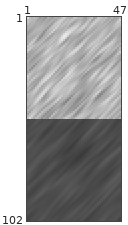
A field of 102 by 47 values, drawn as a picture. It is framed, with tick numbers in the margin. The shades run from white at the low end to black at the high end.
The table splits into 2 rows of 1 panel. Panel 1,1: low, slanting up to the right. Panel 2,1: high, slanting up to the right, faint in contrast.
